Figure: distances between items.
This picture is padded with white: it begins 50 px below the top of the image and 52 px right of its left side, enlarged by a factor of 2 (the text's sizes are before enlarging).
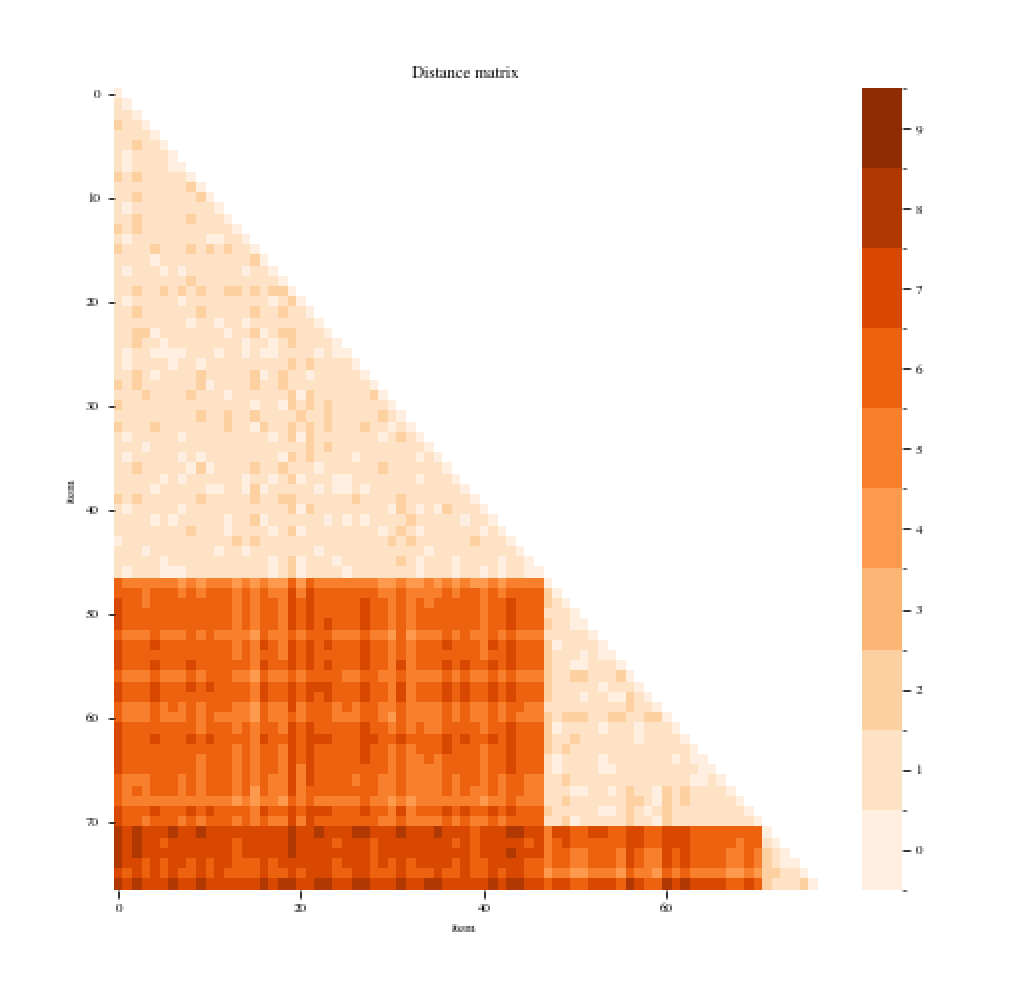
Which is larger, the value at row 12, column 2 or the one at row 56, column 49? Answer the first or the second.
the first
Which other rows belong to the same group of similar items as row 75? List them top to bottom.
71, 72, 73, 74, 76
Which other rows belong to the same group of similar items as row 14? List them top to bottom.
0, 1, 2, 3, 4, 5, 6, 7, 8, 9, 10, 11, 12, 13, 15, 16, 17, 18, 19, 20, 21, 22, 23, 24, 25, 26, 27, 28, 29, 30, 31, 32, 33, 34, 35, 36, 37, 38, 39, 40, 41, 42, 43, 44, 45, 46
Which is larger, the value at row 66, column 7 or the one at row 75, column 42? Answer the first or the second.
the second
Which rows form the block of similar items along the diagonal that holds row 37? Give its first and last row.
0 to 46
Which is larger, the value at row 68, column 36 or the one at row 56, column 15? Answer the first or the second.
the first
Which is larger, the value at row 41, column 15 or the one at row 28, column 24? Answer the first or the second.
the first
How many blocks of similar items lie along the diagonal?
3
